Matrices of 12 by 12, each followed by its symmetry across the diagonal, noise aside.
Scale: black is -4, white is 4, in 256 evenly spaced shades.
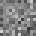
symmetric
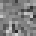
antisymmetric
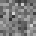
neither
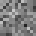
symmetric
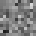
antisymmetric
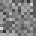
antisymmetric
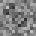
symmetric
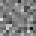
antisymmetric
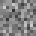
neither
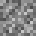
symmetric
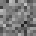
symmetric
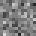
antisymmetric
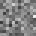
neither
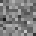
neither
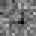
symmetric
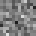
antisymmetric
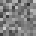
antisymmetric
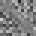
antisymmetric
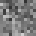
neither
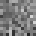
neither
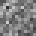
symmetric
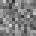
neither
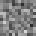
antisymmetric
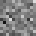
neither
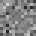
symmetric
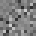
symmetric
